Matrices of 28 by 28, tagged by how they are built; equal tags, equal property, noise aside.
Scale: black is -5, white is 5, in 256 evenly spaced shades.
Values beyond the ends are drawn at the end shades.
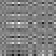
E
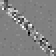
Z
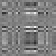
E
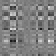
E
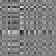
E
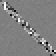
Z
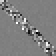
Z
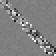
Z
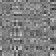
E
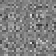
E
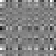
E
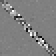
Z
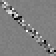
Z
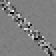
Z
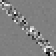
Z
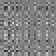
E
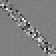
Z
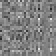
E
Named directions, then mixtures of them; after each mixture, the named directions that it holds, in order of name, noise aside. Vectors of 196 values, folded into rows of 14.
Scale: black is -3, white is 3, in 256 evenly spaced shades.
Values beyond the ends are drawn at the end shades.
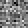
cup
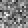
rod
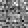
cup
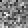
rod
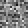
cup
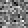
cup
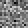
cup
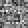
cup, rod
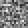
cup, rod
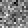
cup, rod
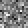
rod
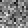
cup, rod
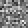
cup, rod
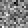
cup, rod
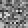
cup, rod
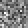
rod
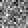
cup, rod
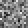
rod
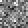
cup, rod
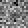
cup, rod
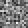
cup, rod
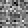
cup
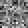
cup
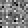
cup
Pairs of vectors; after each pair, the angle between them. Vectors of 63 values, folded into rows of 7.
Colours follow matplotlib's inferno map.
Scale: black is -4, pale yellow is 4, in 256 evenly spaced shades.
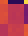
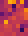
partly opposed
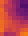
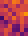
partly opposed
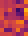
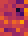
nearly parallel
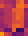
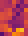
nearly opposite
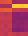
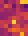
partly opposed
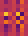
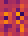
nearly parallel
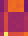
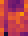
nearly opposite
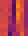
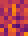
partly opposed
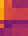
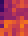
nearly opposite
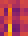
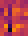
nearly opposite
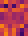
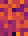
partly opposed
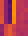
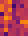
partly opposed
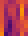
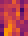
nearly opposite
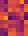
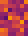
nearly opposite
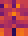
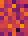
partly opposed
